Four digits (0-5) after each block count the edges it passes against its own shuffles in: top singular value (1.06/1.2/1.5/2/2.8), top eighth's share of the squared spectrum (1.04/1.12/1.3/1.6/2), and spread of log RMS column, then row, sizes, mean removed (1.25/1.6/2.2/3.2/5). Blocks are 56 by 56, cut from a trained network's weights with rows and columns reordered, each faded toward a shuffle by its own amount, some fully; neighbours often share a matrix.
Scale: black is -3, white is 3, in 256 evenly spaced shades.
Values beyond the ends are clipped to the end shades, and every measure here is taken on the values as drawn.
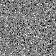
1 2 1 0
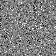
2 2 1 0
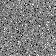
0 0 0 0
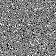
0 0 0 0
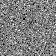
0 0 0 0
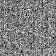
1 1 0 0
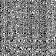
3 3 0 2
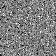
0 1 0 0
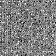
2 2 0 2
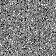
0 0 0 0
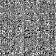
2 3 0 3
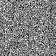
0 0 0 0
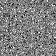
1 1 0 0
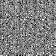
2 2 0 2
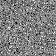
0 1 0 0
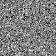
2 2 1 1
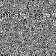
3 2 0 1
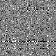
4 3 2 2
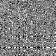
3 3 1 2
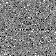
2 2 0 1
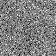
1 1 0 0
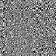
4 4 3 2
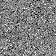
1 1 0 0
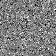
1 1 0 0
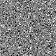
2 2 2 0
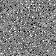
2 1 0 0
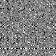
3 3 1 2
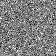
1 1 0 0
